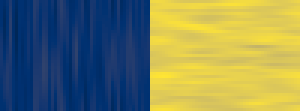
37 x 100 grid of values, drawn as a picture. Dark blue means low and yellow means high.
The table splits into one row of 2 panels. Panel 1,1: very low, streaked downward, faint in contrast. Panel 1,2: very high, streaked across, faint in contrast.
